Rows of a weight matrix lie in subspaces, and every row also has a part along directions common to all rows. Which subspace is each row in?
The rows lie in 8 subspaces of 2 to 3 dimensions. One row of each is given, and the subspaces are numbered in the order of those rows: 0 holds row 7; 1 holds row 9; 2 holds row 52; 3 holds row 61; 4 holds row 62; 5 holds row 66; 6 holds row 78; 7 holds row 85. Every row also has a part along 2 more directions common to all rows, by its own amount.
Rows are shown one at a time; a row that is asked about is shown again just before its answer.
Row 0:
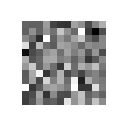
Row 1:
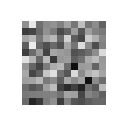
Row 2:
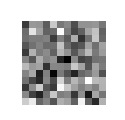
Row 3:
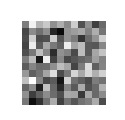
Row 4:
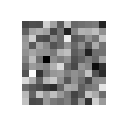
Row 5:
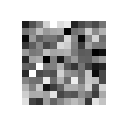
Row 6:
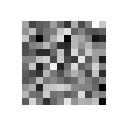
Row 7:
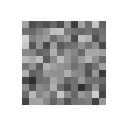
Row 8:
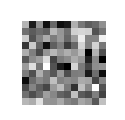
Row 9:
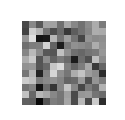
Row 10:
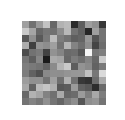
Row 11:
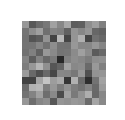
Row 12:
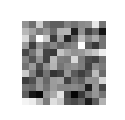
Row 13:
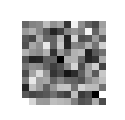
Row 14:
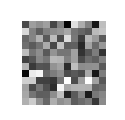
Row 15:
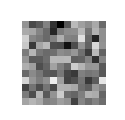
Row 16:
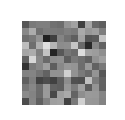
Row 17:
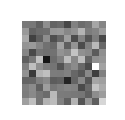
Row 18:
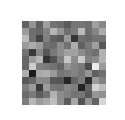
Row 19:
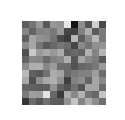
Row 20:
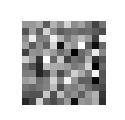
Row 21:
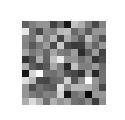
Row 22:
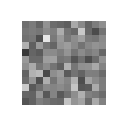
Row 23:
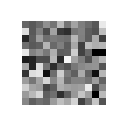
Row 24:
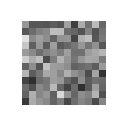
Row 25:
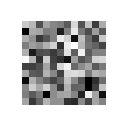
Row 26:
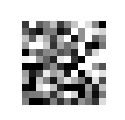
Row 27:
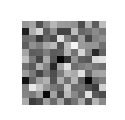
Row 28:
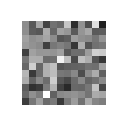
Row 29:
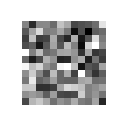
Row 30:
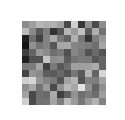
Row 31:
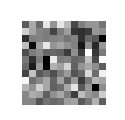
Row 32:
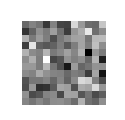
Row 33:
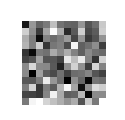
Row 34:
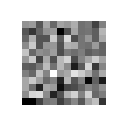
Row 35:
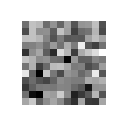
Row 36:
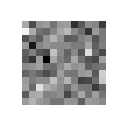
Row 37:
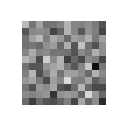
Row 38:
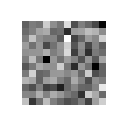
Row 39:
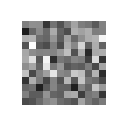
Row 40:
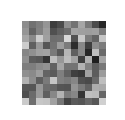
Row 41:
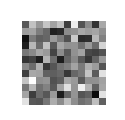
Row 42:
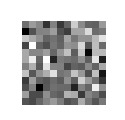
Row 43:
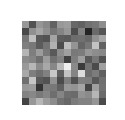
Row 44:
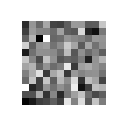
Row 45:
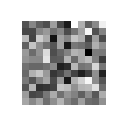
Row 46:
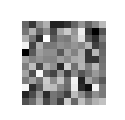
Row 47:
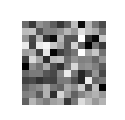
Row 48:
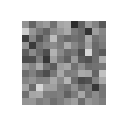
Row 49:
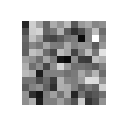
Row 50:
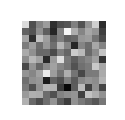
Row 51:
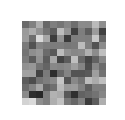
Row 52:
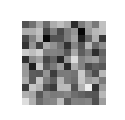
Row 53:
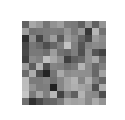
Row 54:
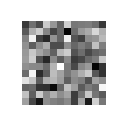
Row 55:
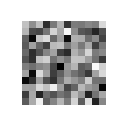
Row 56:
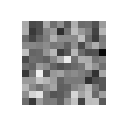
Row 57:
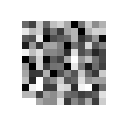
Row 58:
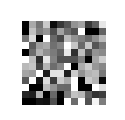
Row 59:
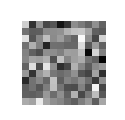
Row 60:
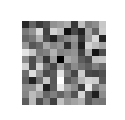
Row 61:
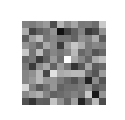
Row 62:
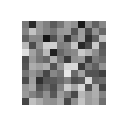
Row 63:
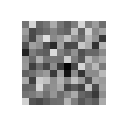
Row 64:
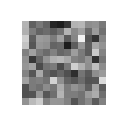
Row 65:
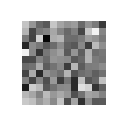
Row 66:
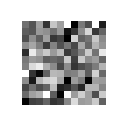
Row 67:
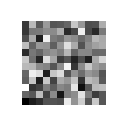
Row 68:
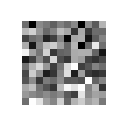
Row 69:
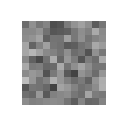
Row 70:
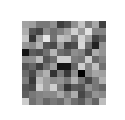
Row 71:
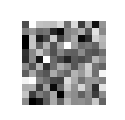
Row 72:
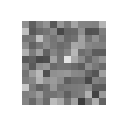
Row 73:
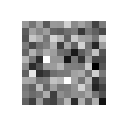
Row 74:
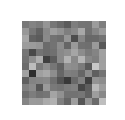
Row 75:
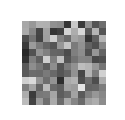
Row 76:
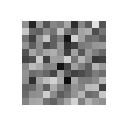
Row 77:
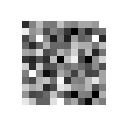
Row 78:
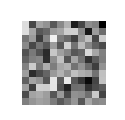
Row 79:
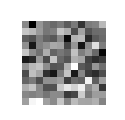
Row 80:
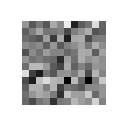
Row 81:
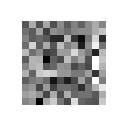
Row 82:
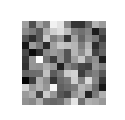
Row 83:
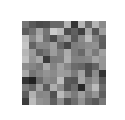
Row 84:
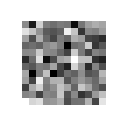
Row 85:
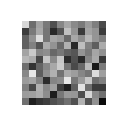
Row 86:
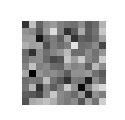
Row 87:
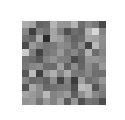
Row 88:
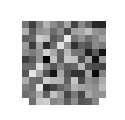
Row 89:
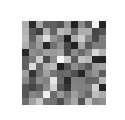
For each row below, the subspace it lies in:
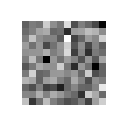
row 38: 1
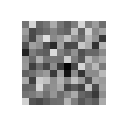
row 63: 4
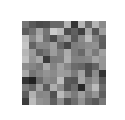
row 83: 0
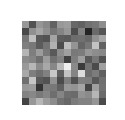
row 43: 4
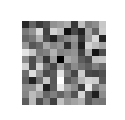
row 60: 0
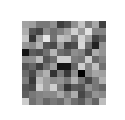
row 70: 4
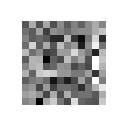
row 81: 7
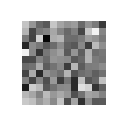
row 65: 2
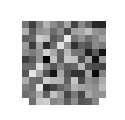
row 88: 1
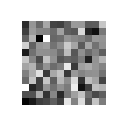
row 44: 2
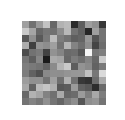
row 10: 6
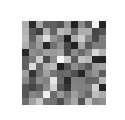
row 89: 5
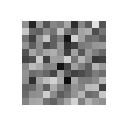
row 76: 5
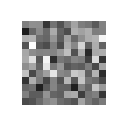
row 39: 6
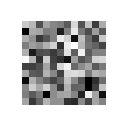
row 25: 5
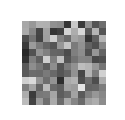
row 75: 0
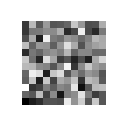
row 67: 2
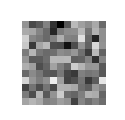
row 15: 1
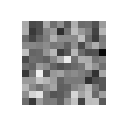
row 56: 3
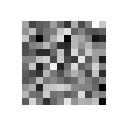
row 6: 1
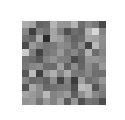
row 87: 2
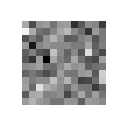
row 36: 6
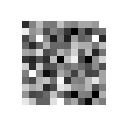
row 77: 3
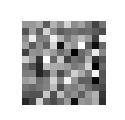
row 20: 7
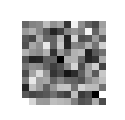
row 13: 0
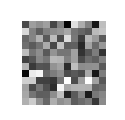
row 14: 5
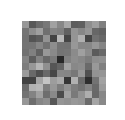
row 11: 5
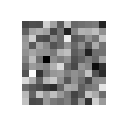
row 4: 1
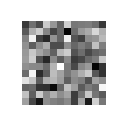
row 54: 1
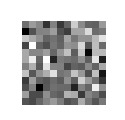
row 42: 6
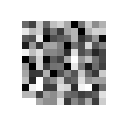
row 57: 2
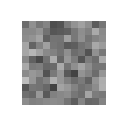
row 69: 1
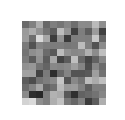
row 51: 3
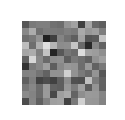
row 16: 4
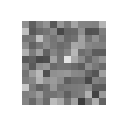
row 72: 3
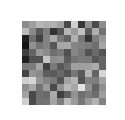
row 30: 0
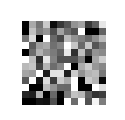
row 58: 2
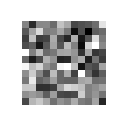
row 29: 4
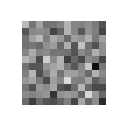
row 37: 7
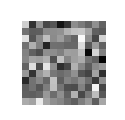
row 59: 6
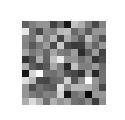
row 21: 5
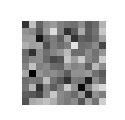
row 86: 7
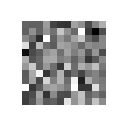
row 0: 2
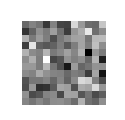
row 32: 6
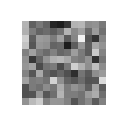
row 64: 1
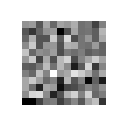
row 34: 3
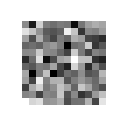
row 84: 2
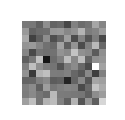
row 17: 7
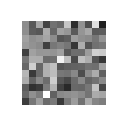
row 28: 5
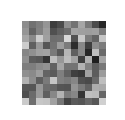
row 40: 1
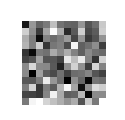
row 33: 7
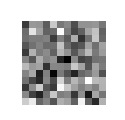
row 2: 3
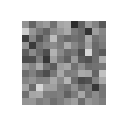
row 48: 6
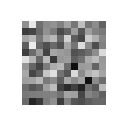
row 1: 4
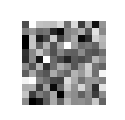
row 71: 0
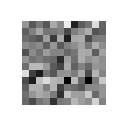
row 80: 5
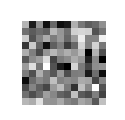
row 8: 6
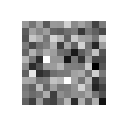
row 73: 7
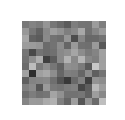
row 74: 7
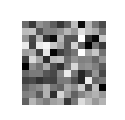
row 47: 4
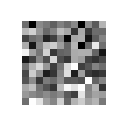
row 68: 4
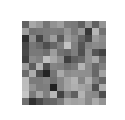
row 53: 0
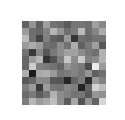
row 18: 7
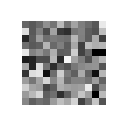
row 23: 3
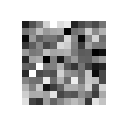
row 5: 1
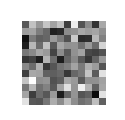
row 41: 0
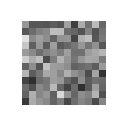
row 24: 0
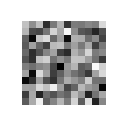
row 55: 1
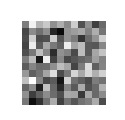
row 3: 0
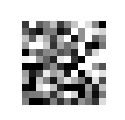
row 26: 4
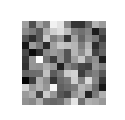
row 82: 1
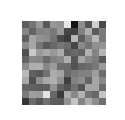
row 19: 5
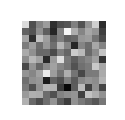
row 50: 7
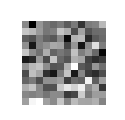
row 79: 4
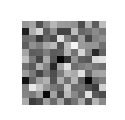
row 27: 5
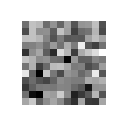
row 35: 3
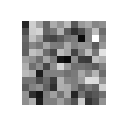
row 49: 3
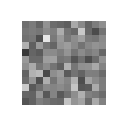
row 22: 2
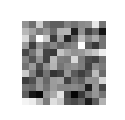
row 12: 3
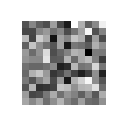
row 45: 6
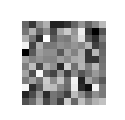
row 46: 2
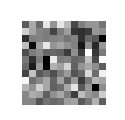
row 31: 6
